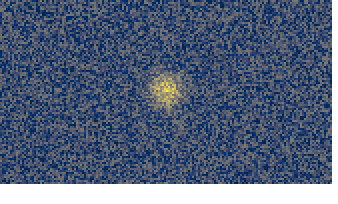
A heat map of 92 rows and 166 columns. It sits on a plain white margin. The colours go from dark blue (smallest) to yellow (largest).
Seam: none. Grain: fine. Ninth with the highest average: centre. Slope: none. Mirror symmetry: none. Odd rows or columns: none. Histogram: bell-shaped. Stripes: none. Bumps: one, in the centre.
